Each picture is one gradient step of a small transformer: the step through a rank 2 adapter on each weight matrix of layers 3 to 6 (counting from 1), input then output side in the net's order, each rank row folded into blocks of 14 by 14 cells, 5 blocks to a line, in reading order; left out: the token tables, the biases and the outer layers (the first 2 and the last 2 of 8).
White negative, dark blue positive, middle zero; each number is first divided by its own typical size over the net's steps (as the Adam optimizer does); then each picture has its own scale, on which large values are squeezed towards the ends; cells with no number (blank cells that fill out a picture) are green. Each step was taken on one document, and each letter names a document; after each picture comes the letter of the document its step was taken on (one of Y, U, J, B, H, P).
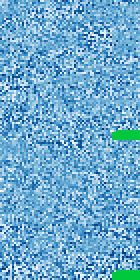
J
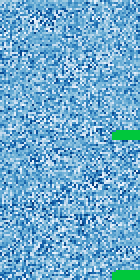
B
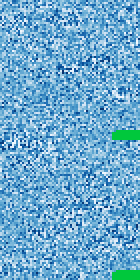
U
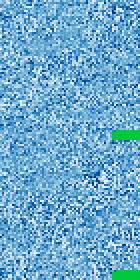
B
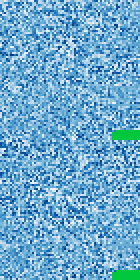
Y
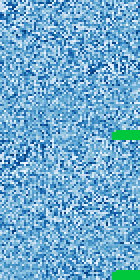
Y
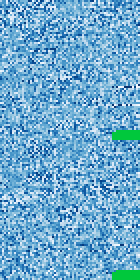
B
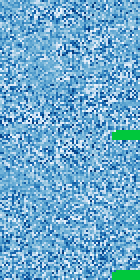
J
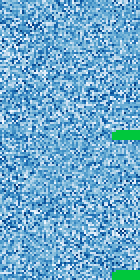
J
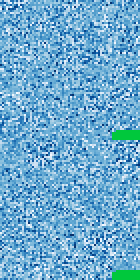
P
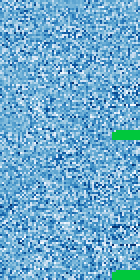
U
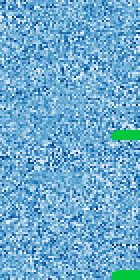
U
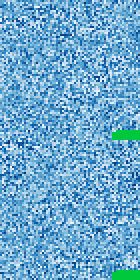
Y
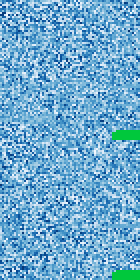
Y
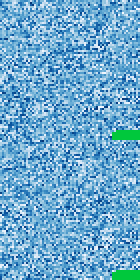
J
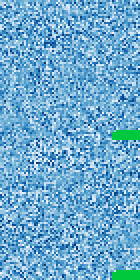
U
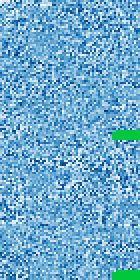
B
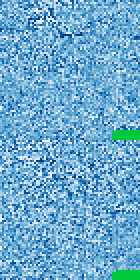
U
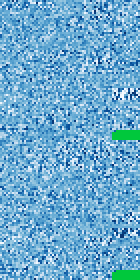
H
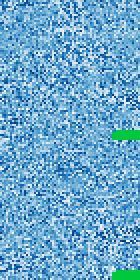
J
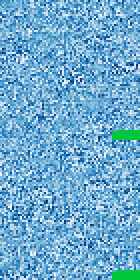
B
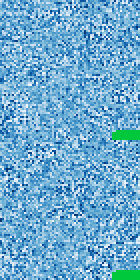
P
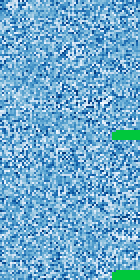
Y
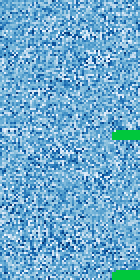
U
